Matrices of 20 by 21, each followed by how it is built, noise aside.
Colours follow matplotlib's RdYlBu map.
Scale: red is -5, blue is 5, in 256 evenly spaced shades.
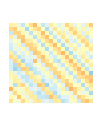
Toeplitz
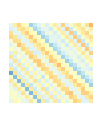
Toeplitz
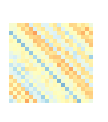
Toeplitz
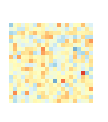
noise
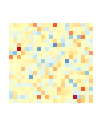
noise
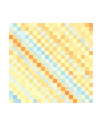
Toeplitz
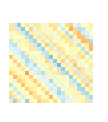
Toeplitz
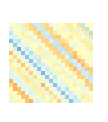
Toeplitz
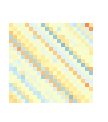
Toeplitz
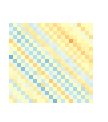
Toeplitz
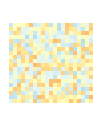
noise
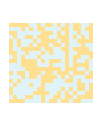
noise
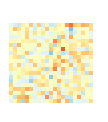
noise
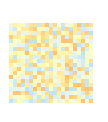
noise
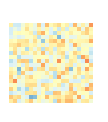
noise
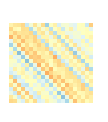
Toeplitz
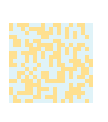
noise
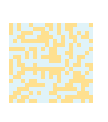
noise
